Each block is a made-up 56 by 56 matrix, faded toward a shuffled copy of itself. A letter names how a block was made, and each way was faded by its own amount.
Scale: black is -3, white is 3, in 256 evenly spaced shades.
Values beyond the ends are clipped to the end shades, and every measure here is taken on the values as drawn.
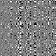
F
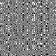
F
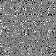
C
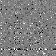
C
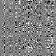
F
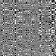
F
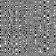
F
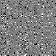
C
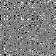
C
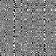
F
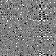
C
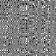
F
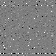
C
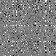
C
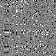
C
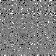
C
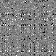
C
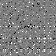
C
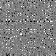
C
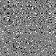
C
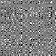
F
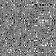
C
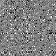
C
